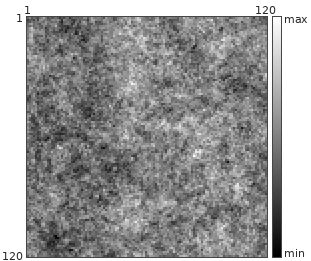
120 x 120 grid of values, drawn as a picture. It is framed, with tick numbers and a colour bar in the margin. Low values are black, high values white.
Average level on the scale: 50%. Grain: blotchy. Histogram: bell-shaped. Stripes: none.
